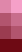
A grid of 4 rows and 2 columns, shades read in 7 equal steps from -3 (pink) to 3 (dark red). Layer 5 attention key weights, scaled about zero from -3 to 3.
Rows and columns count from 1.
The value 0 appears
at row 2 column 1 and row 3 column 2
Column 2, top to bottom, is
-3 -1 0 3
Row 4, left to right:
3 3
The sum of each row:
-5 -1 1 6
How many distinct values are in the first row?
2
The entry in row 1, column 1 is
-2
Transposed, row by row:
-2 0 1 3 / -3 -1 0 3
